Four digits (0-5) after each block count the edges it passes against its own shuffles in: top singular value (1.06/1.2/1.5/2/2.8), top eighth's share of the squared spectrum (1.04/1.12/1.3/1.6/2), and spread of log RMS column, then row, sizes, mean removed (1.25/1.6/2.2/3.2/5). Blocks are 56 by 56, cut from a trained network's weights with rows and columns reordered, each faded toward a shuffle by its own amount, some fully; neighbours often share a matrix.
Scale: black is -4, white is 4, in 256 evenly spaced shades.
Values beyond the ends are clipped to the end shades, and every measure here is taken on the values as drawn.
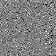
3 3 2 1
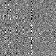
3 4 2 1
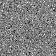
0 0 0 0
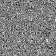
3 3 1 1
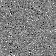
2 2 0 0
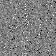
1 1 1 0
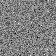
0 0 0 0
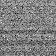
3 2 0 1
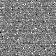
2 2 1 0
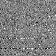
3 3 0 2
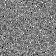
0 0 0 0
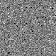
1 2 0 1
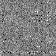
3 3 1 2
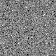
1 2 0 0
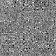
3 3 0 2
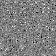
3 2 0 1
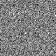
3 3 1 1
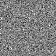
2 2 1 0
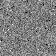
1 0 0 0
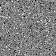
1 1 0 0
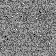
1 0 0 0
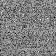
0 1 0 0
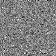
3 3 0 1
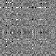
4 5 2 2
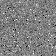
1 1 0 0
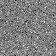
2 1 0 0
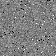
1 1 0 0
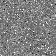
0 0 0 0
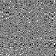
4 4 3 2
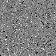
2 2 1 1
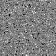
2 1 0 0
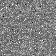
0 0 0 0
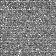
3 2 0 0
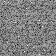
1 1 0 0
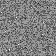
0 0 0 0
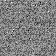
1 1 0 0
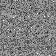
0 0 0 0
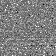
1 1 0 0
